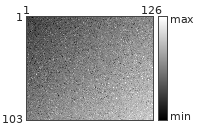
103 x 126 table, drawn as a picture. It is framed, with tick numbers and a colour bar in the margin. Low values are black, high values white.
The top left is the ninth with the lowest average. The texture is fine-grained noise. The bottom right is the ninth with the highest average. On average the colour sits 50% of the way up the scale. There are no regular stripes. Values rise toward the bottom right. No row or column stands out.
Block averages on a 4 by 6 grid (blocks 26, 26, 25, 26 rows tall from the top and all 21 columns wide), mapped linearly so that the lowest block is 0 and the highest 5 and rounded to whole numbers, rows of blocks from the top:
011223
112234
123344
233445
